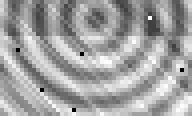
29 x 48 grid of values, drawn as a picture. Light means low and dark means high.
The top part is higher, up to a seam about 30% of the way down. The ninth with the lowest average is the bottom right. Concentric rings centre on the top middle. Six lone cells stand out: five far higher and one far lower than their neighbours.
